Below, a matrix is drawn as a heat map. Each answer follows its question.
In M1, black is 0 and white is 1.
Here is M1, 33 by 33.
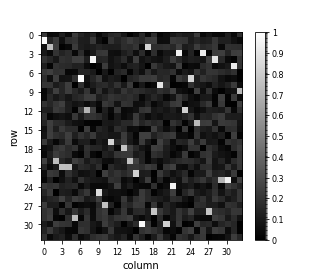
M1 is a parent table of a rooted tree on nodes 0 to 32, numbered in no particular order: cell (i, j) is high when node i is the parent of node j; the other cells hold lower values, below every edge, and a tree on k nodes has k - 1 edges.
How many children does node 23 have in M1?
2
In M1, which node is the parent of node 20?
30
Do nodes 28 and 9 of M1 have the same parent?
no
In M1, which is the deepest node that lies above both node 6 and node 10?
7
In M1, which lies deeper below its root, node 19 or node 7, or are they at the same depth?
node 19
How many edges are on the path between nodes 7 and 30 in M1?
3
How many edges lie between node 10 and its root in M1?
7
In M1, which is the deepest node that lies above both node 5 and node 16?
23
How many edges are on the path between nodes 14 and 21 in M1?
7
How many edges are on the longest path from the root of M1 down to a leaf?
7
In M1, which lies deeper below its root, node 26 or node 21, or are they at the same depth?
node 26
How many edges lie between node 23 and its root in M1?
1
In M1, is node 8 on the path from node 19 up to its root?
yes
